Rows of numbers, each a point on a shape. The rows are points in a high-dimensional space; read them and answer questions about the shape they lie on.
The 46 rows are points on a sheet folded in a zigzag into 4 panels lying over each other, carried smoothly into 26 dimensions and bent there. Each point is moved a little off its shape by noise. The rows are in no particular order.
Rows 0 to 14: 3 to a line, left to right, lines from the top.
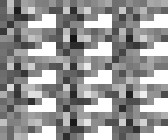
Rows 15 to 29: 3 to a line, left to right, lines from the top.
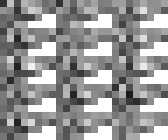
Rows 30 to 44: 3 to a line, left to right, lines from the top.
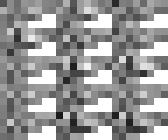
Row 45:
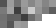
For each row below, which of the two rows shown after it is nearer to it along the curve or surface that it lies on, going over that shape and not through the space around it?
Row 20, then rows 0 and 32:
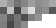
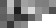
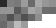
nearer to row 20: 0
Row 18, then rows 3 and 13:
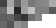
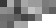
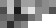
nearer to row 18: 3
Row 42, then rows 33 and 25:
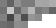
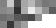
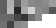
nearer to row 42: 25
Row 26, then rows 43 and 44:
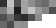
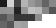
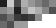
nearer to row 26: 44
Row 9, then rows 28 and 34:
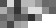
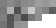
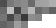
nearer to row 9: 28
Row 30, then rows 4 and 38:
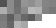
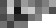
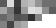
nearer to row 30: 38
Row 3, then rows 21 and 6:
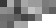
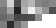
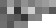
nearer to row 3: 6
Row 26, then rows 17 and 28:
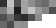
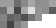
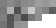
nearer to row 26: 28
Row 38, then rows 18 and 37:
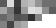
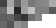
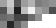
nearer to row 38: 37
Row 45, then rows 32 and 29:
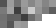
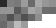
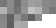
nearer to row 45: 32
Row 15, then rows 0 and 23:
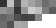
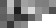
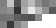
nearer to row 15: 0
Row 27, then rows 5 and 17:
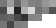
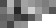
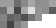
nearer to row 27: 5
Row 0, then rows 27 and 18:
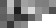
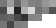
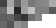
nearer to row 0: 27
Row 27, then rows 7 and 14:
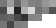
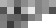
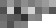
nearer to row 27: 14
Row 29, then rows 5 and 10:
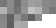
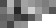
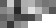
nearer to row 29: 10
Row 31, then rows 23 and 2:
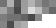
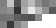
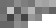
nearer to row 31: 23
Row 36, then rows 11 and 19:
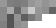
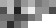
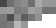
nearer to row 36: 11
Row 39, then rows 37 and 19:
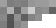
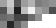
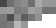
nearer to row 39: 37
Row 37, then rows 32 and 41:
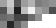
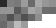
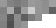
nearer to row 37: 41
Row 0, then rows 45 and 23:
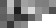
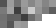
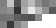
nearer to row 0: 45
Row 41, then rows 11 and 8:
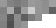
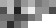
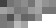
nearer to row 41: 11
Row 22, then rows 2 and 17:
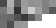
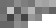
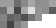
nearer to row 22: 2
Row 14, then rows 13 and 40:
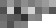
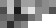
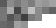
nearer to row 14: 40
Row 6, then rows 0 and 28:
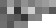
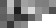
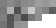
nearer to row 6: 0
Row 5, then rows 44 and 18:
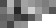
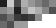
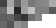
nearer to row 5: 44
